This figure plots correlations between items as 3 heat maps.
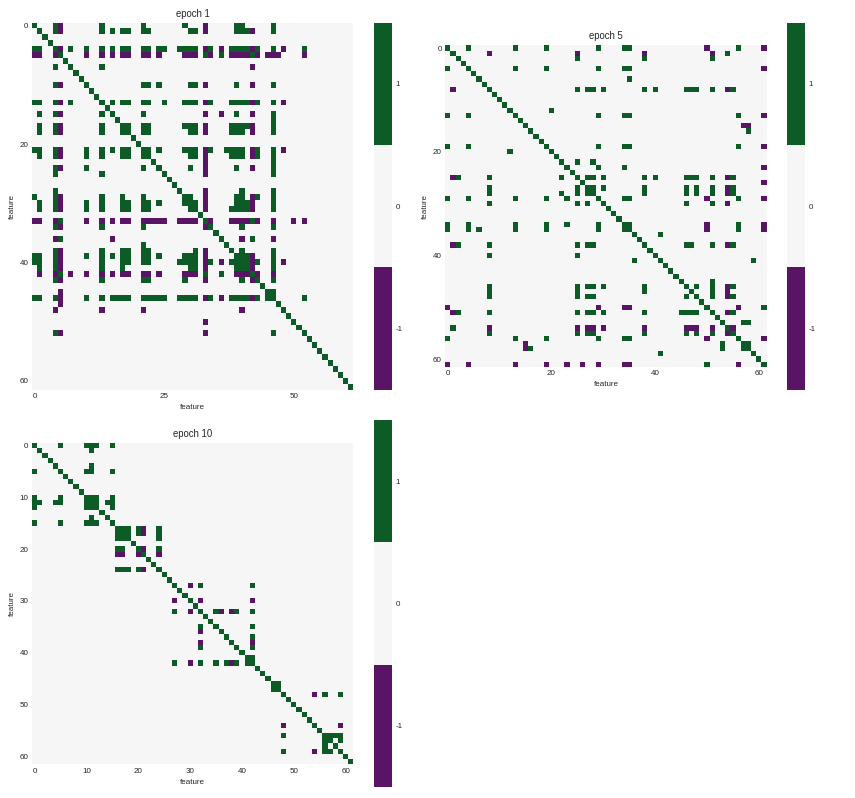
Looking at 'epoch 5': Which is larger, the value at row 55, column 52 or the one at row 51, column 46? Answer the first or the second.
the second
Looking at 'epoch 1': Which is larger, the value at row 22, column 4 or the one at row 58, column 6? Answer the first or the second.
the first
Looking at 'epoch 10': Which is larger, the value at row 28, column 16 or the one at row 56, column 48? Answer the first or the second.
the second
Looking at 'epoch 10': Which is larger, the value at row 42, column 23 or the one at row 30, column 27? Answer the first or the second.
the first
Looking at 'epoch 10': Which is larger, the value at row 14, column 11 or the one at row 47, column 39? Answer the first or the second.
the first
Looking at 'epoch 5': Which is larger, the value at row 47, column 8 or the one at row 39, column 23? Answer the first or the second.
the first
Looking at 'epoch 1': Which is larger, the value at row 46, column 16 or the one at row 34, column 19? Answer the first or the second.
the first
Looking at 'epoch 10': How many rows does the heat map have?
62
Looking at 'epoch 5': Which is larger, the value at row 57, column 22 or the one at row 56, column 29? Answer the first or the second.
the second
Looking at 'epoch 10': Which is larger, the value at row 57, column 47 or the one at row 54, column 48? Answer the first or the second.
the first
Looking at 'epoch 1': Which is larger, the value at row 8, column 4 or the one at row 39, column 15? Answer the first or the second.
the second
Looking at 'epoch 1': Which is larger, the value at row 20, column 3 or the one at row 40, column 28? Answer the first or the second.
the second
